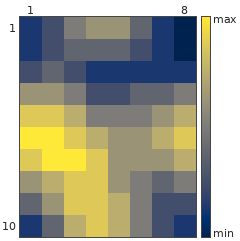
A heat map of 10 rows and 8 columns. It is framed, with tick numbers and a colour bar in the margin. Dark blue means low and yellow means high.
Ninth with the highest average: middle left. Average level on the scale: 50%. Roughest part: bottom left. Ninth with the lowest average: top right. Stripes: none.
